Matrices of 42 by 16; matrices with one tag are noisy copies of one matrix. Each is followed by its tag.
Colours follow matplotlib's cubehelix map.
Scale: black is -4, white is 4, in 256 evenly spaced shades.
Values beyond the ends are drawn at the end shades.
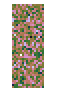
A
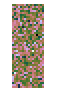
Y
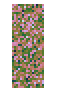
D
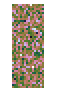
A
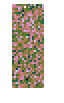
D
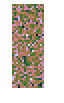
Y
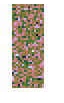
Y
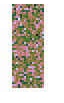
Y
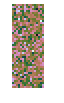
Y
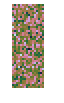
A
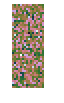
A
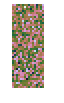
D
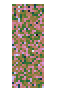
Y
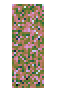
D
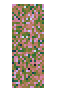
D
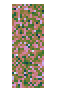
Y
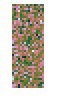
Y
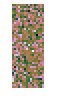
Y
